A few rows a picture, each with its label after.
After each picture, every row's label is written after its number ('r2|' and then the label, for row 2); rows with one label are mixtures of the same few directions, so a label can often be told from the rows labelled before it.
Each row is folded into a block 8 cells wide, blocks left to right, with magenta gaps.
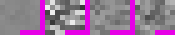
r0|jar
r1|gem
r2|gem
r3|jar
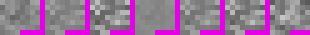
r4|jar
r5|gem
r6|gem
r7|jar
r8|gem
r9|gem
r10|jar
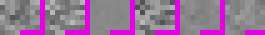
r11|jar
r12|gem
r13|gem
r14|gem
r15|jar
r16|jar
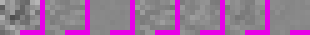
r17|jar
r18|gem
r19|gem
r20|gem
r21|jar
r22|jar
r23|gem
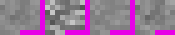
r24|jar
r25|gem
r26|gem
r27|jar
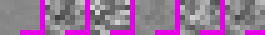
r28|gem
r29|jar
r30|gem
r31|jar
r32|jar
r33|jar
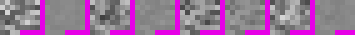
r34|gem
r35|jar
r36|jar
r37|gem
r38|gem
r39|gem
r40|jar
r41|jar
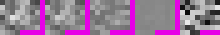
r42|jar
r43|jar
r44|gem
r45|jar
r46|gem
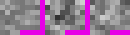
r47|gem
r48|jar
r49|jar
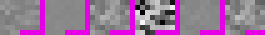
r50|gem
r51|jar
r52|jar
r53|gem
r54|jar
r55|jar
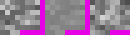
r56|gem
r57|gem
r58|jar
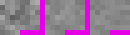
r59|jar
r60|jar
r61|gem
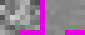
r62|jar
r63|gem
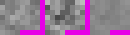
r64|jar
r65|jar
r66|jar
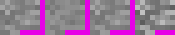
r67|gem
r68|gem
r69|gem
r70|gem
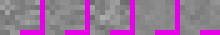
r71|gem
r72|gem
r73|jar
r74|jar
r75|jar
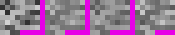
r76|gem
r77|gem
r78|gem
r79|gem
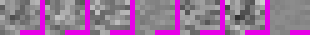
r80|jar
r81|jar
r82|gem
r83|gem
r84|gem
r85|jar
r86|gem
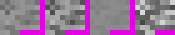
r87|gem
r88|gem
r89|gem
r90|gem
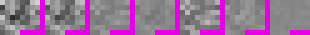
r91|jar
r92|jar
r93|gem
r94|jar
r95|gem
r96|jar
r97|gem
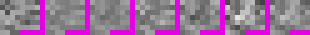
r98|gem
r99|gem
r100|jar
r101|gem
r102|jar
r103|jar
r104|jar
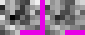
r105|jar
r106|jar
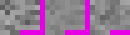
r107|gem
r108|gem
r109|jar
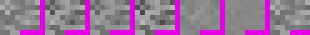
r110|gem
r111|gem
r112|gem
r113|gem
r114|jar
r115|gem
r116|gem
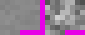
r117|gem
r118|jar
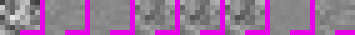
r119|jar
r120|gem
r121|gem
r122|jar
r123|jar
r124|jar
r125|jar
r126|gem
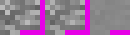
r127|gem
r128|gem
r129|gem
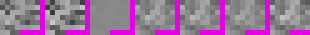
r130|gem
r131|gem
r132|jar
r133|jar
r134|jar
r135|jar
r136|jar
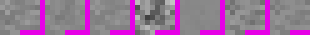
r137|gem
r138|jar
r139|gem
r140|jar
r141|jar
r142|gem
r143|gem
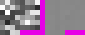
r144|gem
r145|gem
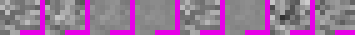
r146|gem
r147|jar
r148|jar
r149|jar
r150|gem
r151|jar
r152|jar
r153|gem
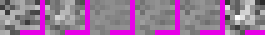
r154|gem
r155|jar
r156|gem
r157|gem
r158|gem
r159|jar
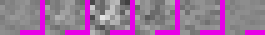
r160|jar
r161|jar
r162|jar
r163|jar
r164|gem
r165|gem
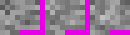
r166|gem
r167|gem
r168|jar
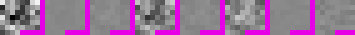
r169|jar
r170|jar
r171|jar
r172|jar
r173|jar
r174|jar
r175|gem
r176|gem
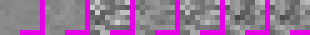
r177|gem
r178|jar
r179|gem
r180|gem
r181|gem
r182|jar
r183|jar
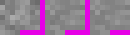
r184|jar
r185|gem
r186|gem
